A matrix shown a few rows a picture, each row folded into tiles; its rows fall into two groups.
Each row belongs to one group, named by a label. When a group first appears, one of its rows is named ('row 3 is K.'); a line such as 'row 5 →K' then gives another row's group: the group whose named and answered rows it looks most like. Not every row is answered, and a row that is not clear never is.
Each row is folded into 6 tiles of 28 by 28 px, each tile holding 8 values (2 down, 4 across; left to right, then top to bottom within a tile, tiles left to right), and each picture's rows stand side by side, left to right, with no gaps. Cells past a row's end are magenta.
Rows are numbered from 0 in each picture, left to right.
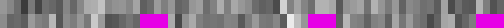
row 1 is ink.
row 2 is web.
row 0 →ink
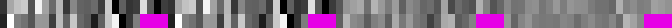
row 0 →web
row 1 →web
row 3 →ink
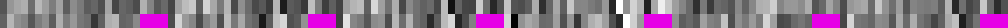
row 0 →web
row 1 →web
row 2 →web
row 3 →ink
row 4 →ink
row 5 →web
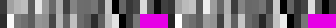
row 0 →web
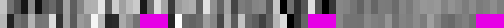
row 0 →ink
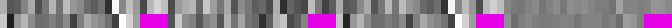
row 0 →ink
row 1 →web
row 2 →ink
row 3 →ink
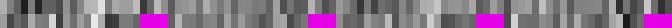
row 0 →ink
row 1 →web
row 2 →ink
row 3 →web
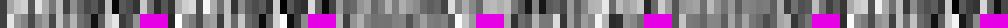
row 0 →web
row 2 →ink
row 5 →web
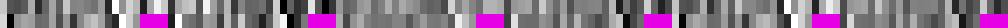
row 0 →ink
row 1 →web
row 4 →ink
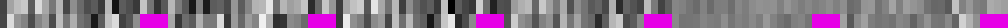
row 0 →web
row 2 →web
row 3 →web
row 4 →ink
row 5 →ink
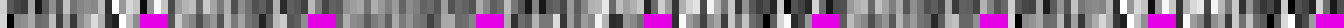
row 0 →ink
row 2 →web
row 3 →ink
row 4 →web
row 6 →ink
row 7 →web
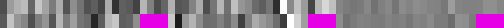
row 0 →web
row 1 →ink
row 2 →ink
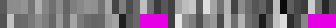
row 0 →web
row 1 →web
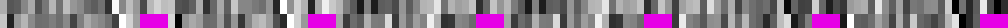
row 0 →ink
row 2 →ink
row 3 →ink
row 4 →web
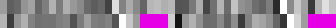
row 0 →ink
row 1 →ink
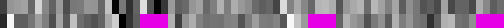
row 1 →ink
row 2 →web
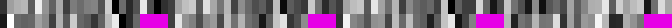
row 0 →web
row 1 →web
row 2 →web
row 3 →ink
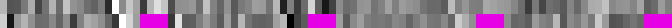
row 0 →ink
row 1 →web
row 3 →ink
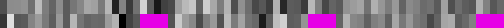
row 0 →web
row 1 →web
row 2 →web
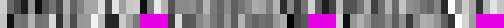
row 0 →ink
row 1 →web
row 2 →ink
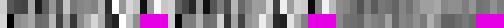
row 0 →ink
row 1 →ink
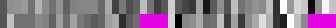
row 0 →web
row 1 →ink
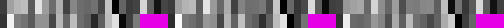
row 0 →web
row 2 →web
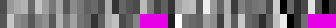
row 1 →web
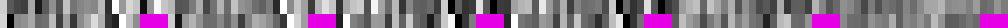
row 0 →ink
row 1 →ink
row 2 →web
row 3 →web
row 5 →ink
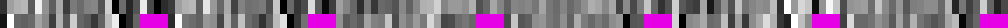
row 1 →web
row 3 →web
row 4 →ink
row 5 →web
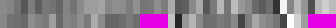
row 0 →ink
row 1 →ink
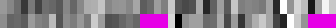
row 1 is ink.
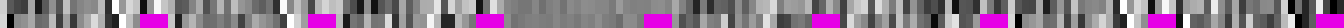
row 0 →ink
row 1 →ink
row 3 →ink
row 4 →ink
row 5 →web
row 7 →web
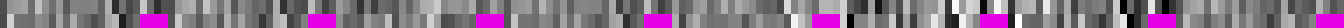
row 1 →web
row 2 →ink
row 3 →web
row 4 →ink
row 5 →ink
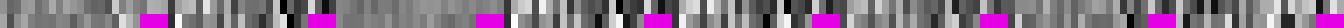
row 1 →web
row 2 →ink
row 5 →web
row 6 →web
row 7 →ink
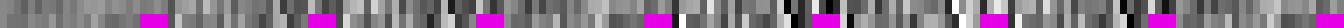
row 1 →web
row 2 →web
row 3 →ink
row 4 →web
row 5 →ink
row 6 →web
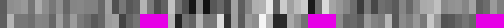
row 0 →web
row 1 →ink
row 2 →ink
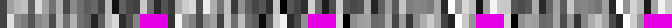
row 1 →web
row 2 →ink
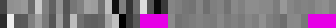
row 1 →ink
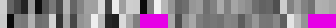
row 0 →ink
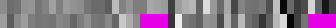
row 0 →ink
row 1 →web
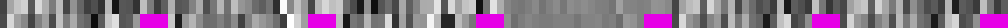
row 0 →web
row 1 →ink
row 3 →ink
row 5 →web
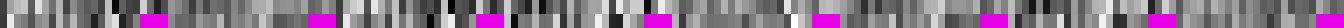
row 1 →ink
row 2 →web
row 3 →ink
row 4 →ink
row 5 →ink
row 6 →ink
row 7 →web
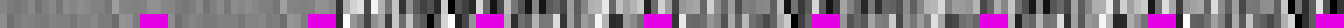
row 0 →ink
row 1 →ink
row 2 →web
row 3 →ink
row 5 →ink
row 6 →ink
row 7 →web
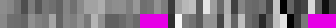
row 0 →ink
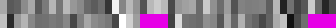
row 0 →ink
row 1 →web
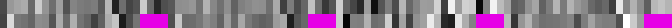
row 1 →web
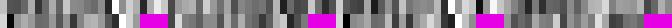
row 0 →ink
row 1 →web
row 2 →ink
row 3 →ink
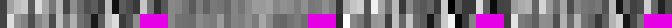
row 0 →web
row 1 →ink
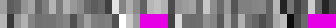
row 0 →ink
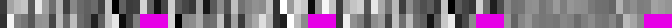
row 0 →web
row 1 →ink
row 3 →ink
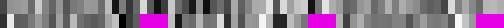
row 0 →web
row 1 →ink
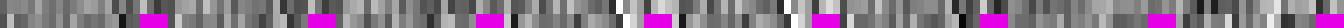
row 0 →web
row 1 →web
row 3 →ink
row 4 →ink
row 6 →ink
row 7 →ink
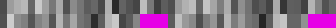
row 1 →web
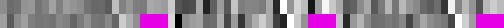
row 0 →ink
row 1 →ink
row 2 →ink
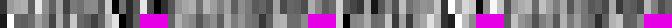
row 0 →web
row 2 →ink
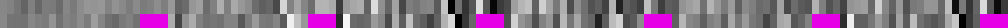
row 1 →ink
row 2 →web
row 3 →web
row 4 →web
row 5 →web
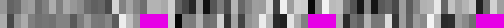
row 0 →ink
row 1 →ink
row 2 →ink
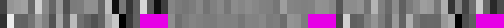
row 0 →web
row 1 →ink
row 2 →web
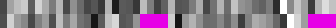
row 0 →web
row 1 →ink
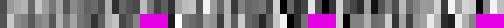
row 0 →web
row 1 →web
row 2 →ink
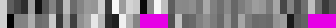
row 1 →web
